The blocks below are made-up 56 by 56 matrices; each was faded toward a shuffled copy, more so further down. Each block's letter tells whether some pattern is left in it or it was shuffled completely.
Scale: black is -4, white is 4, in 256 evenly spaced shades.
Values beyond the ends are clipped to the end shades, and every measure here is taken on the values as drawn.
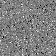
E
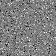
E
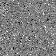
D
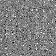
D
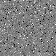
E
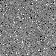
E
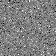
E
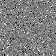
D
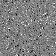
D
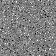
E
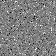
E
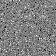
D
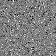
D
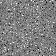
E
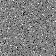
E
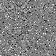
D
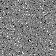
E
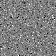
D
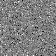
E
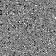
D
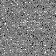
D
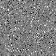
D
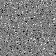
E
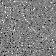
D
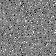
E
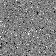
E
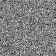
E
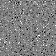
D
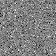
D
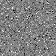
D
